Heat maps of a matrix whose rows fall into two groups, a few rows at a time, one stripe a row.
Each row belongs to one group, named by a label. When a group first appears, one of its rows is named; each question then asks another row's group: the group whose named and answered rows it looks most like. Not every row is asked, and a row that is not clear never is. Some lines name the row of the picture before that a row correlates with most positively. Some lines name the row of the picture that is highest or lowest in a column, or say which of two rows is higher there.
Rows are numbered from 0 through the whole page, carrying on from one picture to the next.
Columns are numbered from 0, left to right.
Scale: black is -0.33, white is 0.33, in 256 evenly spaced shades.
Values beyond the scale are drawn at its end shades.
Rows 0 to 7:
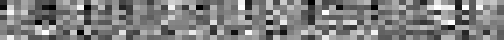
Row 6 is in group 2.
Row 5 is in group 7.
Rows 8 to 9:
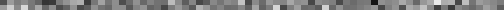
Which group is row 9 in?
7
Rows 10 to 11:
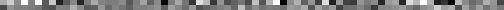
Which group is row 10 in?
7
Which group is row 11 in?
2
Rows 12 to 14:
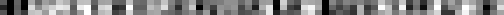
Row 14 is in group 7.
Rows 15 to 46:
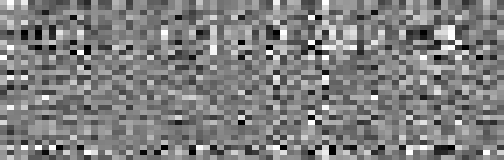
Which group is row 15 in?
7
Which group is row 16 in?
7
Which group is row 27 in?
7
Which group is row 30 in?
7
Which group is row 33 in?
2
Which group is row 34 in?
2
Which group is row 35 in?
7
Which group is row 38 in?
2
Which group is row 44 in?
7
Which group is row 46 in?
7
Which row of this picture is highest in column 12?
45
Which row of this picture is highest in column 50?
24
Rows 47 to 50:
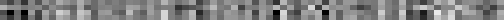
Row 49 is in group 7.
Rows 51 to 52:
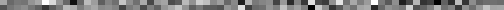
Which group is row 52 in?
2
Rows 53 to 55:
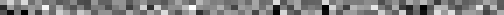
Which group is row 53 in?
7
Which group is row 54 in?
2
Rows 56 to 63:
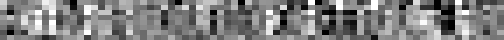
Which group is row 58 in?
7
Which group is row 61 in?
7
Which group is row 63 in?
2
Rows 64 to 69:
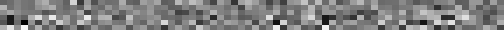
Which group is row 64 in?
2
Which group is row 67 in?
7
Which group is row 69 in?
7
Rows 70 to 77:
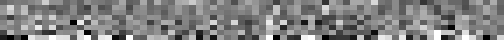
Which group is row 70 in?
2
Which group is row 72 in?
7
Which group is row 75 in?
7
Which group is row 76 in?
2
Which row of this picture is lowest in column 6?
76
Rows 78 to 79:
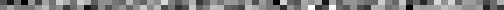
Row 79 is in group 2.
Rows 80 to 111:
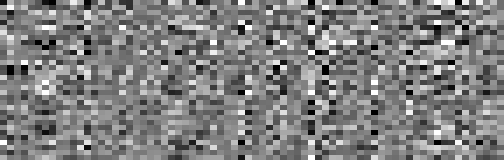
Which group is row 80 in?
2
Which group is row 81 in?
7
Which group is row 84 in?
2
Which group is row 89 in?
2
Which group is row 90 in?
2
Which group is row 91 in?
2
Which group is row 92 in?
7
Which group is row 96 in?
2
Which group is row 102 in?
2
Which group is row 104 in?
2
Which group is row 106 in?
2
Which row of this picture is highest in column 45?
100
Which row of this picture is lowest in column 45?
90
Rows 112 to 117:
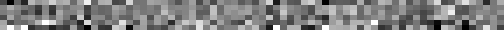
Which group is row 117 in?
7
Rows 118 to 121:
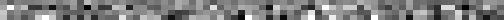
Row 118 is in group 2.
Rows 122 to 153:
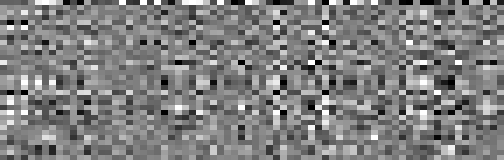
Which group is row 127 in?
7
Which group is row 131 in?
7
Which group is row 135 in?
2
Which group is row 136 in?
2
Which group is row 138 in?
7
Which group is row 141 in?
7
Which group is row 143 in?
2
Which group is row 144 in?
7
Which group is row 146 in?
7
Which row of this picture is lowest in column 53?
130
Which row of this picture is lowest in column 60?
122
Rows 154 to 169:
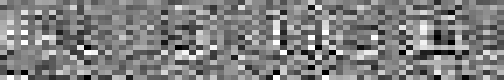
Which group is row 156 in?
7
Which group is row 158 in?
7
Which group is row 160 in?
7
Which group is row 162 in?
7
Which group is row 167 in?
2
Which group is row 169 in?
7
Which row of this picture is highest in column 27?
165
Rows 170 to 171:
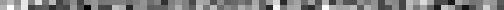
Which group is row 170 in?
7
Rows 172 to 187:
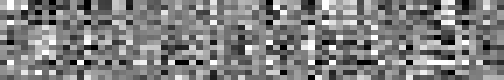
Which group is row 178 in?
7
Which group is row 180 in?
7
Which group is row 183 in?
7
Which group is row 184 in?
2
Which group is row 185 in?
7
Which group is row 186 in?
7
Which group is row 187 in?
2
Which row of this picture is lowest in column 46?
180
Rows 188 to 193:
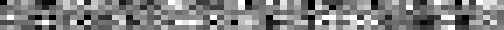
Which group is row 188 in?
2
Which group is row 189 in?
2
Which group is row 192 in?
2
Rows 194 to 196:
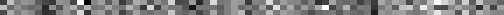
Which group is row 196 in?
2
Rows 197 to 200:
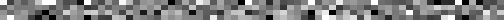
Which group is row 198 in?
2
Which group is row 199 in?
2
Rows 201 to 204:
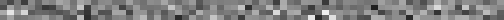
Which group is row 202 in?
2
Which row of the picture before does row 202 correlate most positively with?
199
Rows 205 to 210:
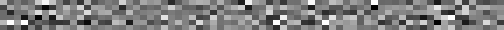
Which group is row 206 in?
2
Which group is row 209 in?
7
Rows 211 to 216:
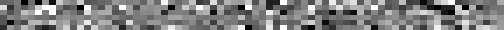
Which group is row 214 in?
2
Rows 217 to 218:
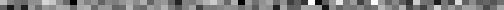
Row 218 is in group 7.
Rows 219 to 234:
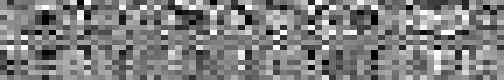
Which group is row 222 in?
2
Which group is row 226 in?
7
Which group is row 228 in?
7
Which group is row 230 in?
2
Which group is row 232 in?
2
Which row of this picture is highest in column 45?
219
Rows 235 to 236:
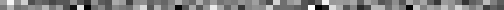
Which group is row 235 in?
7
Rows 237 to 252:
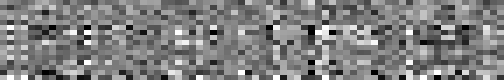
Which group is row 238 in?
7
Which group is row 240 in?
7
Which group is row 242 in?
7
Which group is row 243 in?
2
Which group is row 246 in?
7
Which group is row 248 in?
7
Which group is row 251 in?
2
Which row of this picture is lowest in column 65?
251
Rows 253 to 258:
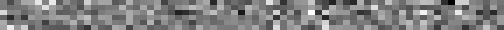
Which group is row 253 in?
7
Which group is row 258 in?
7
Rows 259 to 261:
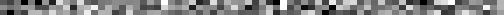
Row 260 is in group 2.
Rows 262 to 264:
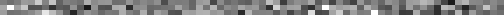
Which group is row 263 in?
7
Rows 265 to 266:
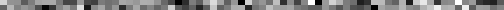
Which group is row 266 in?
2
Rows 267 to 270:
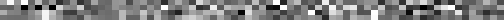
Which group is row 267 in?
7
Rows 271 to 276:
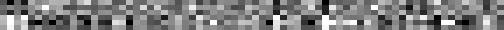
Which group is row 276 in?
7
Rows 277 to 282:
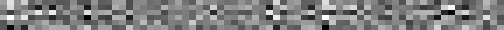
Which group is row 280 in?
7
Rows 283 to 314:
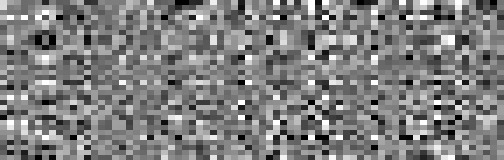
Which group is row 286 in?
7
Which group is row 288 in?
2
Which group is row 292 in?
2
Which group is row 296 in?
7
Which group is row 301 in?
7
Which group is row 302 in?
7
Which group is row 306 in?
2
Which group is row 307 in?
7
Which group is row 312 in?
2
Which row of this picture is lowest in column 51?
283
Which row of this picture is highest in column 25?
306
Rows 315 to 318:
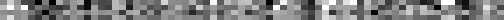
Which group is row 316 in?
7
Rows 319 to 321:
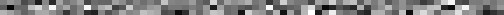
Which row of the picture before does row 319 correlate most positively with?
315
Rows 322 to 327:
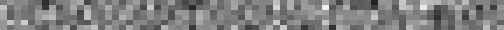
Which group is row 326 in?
7
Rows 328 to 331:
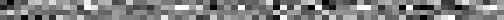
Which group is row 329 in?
2
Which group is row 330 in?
7
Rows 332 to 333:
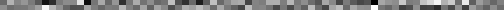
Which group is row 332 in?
2
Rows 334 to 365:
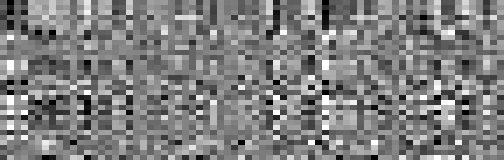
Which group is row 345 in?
2
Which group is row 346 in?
7
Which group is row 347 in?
7
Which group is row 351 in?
2
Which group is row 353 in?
7
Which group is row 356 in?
7
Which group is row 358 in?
7
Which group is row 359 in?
7
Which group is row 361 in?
7
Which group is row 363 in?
2
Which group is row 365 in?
2
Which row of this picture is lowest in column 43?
356
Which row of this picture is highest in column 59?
362
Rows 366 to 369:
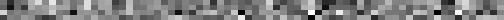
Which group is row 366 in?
7
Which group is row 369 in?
2
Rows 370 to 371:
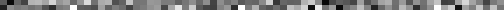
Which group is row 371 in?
2
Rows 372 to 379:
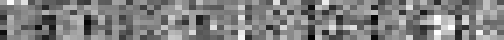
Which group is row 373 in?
2
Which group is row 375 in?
2
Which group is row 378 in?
2
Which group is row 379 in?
2
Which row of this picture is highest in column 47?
377
